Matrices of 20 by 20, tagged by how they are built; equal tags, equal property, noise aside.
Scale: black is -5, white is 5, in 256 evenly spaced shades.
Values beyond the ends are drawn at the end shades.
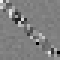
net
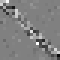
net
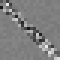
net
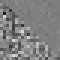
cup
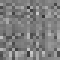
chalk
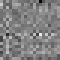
chalk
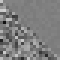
cup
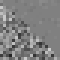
cup
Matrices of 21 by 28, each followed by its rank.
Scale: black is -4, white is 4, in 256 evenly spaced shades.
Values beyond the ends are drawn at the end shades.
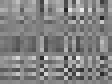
two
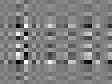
one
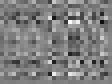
two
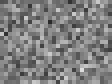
full rank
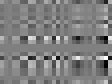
one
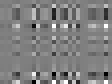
one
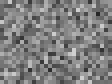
full rank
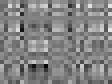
two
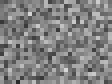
full rank
